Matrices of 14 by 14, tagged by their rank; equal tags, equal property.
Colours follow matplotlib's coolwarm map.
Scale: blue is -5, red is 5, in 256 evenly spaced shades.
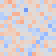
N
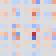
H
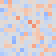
N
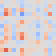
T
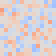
N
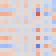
H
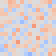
N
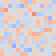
N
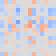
T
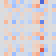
H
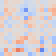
T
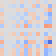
H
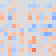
T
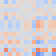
H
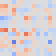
T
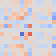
T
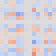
H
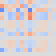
H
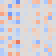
T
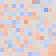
N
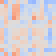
T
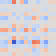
H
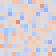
N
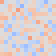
N
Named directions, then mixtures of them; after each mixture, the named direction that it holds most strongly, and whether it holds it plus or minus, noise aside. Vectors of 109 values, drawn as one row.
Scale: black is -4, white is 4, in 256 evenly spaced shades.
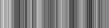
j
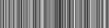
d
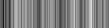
j, minus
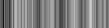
j, minus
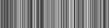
d, minus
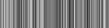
d, plus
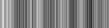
j, plus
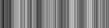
j, minus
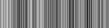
j, plus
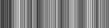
j, minus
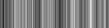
j, minus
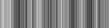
j, plus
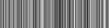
d, plus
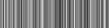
d, plus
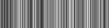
d, minus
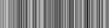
d, plus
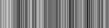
j, plus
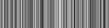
d, minus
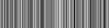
d, minus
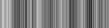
j, plus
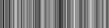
d, plus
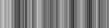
j, plus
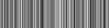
d, minus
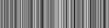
d, minus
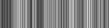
j, minus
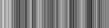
j, plus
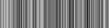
d, plus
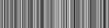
d, minus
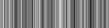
d, minus
